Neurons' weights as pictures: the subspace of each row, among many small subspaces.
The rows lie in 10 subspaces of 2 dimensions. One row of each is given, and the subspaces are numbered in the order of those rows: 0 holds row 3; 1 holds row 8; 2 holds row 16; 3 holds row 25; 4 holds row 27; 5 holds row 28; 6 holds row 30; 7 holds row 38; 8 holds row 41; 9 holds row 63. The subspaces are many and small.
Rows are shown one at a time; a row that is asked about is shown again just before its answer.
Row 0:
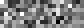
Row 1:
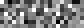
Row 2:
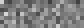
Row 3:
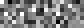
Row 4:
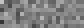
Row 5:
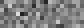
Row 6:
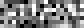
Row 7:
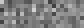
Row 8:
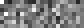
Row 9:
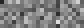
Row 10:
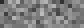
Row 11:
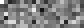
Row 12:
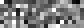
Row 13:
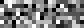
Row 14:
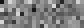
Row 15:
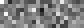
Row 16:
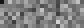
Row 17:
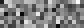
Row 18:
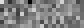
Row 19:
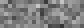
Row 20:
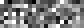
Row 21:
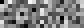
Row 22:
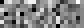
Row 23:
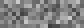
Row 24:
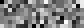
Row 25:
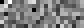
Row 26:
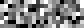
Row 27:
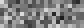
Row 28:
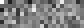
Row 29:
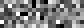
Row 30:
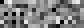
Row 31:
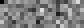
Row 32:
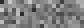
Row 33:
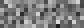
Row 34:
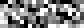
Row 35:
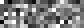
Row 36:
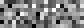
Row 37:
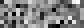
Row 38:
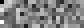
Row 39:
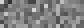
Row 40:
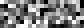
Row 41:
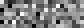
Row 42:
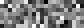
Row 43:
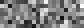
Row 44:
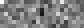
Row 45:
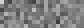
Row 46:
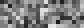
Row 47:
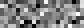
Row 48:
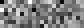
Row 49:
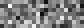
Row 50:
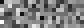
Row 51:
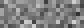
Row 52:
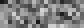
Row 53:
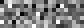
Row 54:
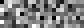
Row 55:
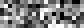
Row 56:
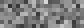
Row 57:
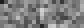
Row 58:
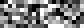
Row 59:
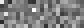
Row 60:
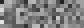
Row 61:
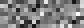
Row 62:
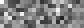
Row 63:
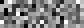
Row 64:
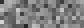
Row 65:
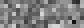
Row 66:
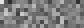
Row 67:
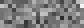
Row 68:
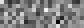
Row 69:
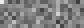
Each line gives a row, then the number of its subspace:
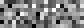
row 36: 8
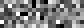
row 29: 9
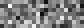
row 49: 8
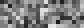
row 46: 0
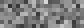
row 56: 9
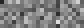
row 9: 2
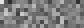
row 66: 9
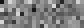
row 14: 5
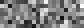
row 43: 8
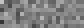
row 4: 7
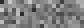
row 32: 5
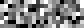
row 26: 1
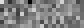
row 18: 5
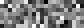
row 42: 9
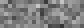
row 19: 4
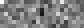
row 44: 0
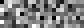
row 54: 7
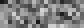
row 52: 2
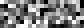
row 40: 1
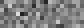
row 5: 9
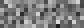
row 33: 1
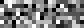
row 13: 8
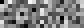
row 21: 8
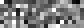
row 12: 6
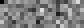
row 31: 2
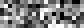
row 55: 4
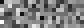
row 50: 7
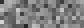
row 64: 7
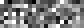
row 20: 6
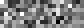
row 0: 4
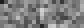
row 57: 0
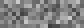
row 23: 2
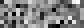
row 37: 6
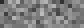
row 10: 4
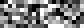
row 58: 4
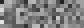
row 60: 7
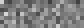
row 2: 1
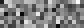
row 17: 1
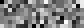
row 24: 9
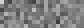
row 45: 3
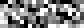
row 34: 2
